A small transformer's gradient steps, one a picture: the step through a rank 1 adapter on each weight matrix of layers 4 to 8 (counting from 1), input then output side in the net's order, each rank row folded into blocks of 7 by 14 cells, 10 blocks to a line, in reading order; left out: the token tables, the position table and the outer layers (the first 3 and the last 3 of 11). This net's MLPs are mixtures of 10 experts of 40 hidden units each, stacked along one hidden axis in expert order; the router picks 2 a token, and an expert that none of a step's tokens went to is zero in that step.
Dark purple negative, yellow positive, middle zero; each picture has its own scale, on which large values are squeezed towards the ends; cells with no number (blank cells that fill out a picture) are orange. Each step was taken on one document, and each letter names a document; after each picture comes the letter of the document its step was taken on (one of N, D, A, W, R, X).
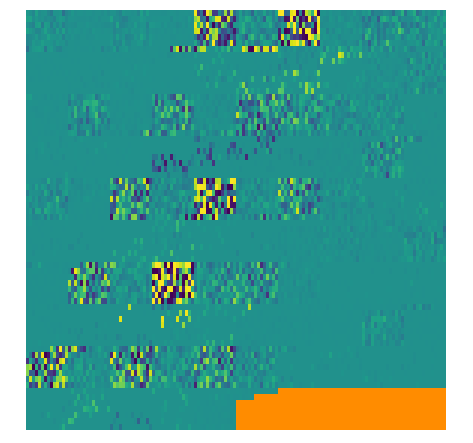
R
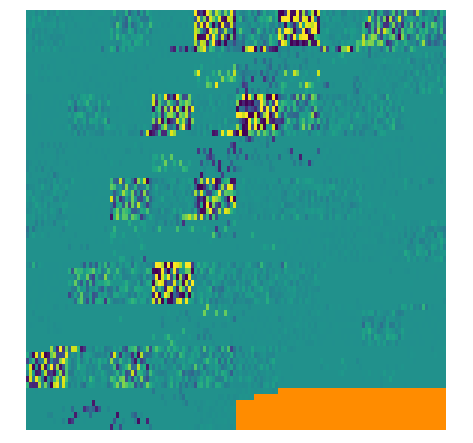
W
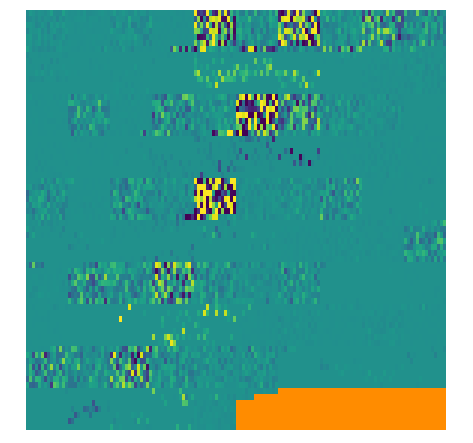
W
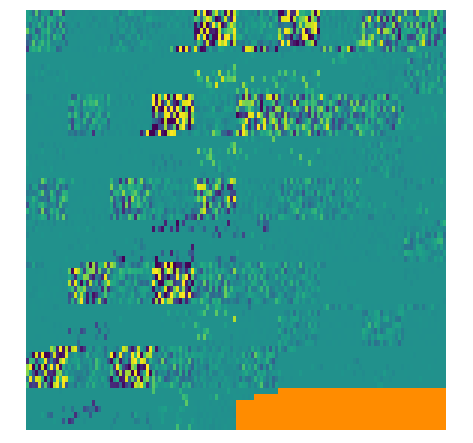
W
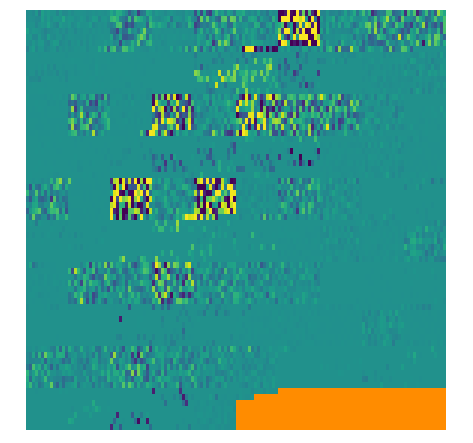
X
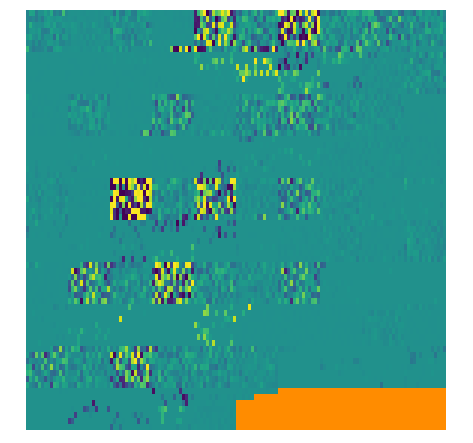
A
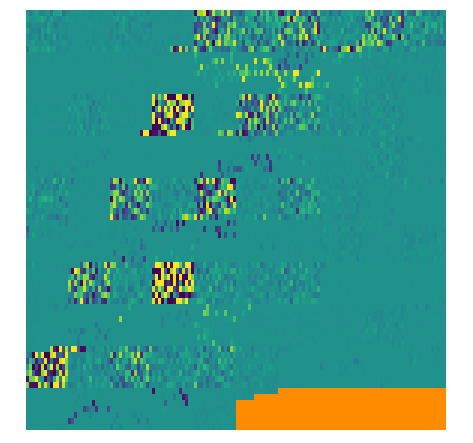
A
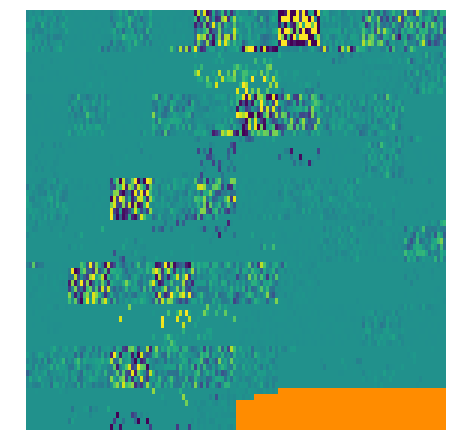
W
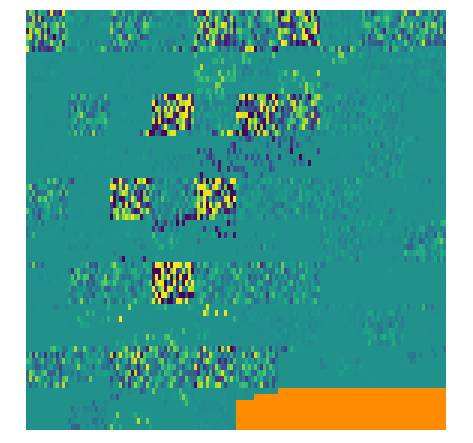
W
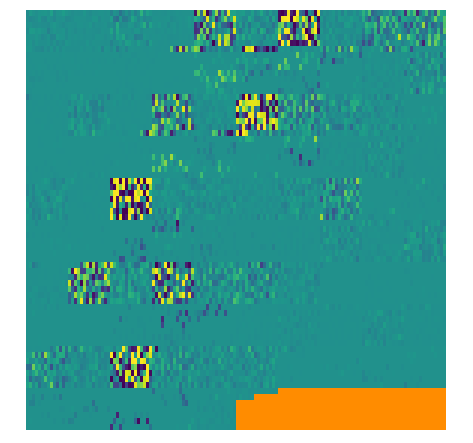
X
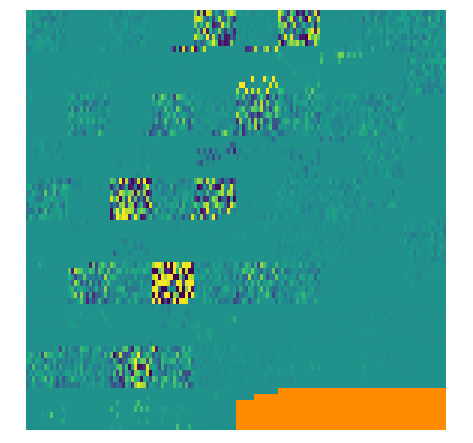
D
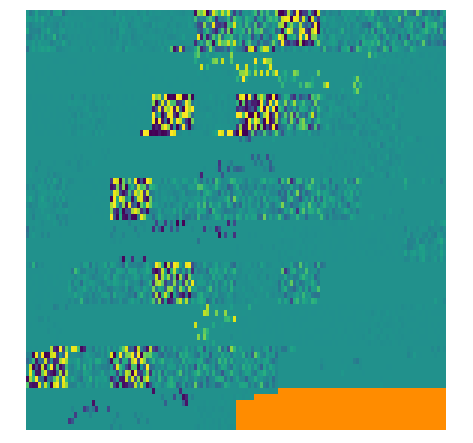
A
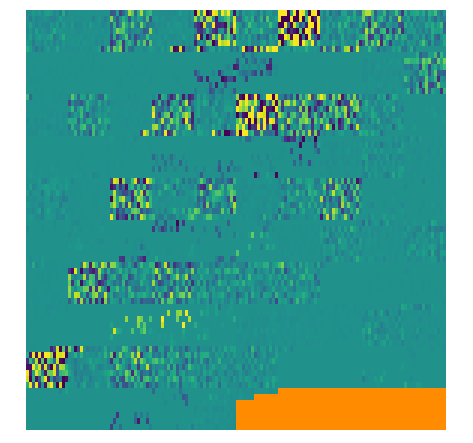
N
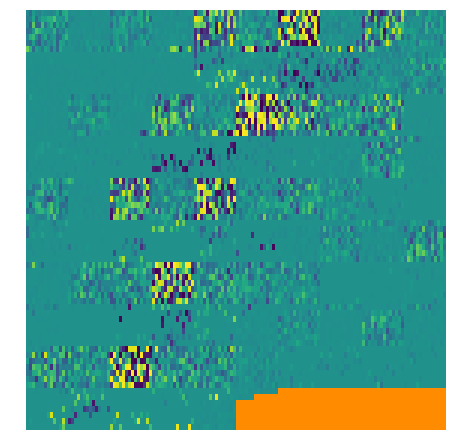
R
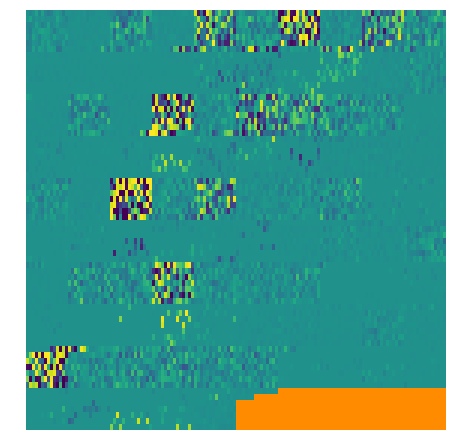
R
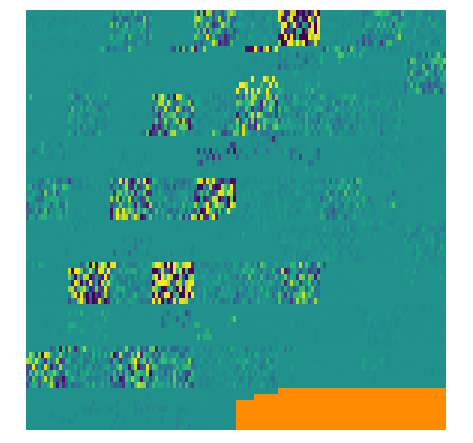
D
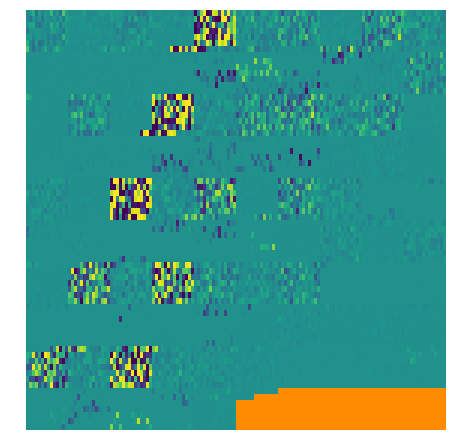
X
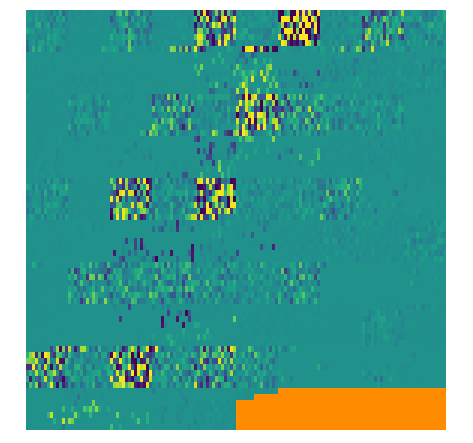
R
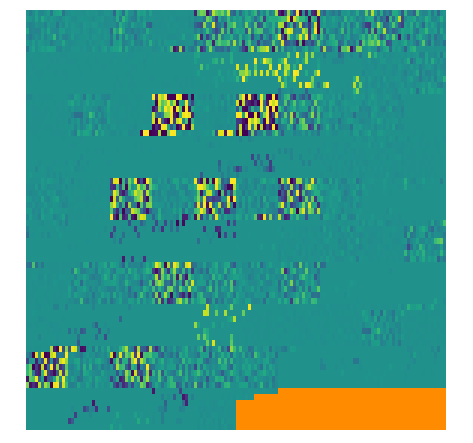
A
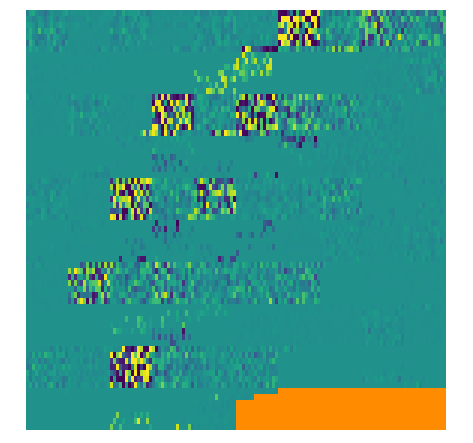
N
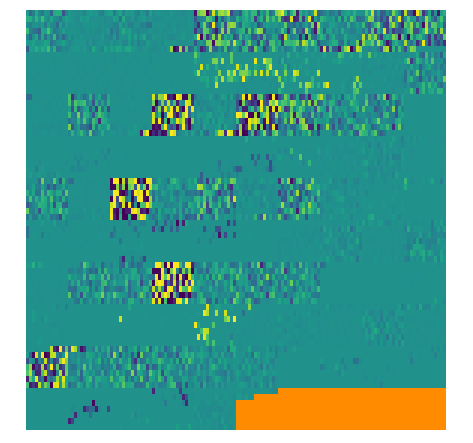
A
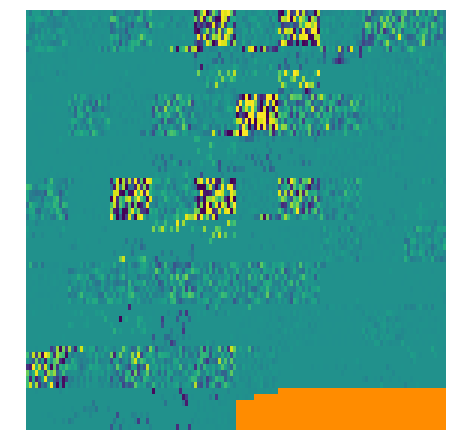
X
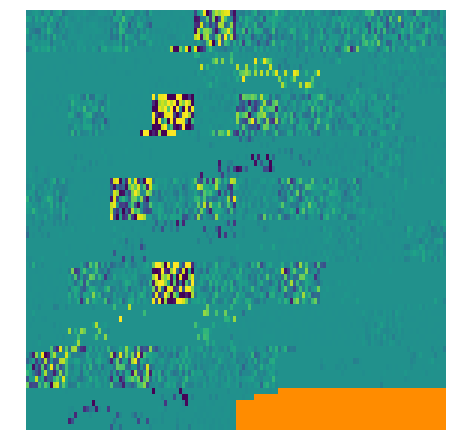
A
